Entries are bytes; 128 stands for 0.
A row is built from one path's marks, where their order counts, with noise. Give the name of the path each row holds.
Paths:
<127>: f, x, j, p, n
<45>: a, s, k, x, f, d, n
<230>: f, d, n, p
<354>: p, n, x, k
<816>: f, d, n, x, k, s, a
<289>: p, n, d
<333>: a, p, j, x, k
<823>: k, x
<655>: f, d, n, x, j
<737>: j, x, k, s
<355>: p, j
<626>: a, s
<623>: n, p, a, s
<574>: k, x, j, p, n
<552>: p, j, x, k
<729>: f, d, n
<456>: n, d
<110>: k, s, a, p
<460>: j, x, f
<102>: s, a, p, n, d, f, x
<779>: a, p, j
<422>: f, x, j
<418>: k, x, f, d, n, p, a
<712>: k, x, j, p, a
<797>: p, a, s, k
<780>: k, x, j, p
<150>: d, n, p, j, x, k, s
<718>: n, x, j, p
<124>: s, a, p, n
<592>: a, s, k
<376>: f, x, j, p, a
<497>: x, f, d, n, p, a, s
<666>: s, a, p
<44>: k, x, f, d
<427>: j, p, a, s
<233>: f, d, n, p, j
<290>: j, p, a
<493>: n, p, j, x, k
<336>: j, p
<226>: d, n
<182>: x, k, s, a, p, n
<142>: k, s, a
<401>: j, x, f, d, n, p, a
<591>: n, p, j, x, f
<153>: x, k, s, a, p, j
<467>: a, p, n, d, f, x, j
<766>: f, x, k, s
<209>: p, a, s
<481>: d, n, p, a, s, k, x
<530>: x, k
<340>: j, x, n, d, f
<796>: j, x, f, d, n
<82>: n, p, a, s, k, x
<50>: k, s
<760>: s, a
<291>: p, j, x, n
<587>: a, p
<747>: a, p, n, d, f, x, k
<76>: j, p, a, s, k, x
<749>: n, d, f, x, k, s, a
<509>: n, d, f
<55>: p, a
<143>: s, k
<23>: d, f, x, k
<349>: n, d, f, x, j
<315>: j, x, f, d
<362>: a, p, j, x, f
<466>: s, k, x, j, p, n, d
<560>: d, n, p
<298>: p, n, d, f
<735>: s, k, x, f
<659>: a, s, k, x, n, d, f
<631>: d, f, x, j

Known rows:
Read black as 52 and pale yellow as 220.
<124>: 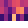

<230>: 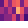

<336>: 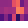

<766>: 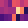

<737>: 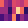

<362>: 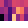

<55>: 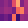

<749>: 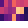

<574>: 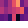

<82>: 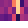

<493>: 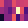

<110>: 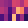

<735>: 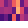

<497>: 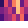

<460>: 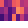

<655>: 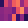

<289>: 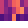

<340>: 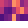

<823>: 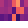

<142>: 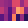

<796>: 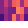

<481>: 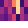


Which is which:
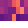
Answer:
<456>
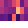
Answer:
<143>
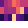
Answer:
<102>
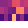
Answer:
<666>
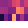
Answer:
<779>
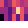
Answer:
<591>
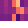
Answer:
<209>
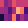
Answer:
<552>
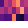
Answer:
<349>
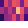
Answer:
<233>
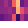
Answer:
<623>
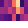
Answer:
<76>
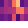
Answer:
<427>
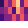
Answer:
<418>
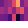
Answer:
<780>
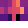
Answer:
<127>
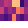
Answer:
<659>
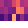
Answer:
<587>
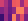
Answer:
<315>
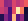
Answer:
<182>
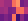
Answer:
<626>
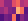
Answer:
<530>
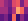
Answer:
<50>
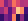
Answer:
<354>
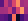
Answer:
<631>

